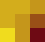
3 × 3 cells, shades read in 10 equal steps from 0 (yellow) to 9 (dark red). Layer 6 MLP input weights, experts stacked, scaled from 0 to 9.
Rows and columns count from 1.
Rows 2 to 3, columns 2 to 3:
3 6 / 3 9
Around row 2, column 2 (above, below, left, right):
2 3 2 6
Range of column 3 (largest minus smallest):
6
